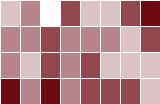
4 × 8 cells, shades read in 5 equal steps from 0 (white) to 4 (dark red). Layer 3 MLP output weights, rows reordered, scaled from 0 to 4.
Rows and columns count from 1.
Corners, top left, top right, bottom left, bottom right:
1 4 4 1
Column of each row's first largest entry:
8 3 3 1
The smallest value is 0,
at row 1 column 3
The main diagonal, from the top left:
1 2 3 2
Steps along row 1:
up down up down same up up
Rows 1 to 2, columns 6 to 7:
1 3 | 2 1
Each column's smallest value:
1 1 0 2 1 1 1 1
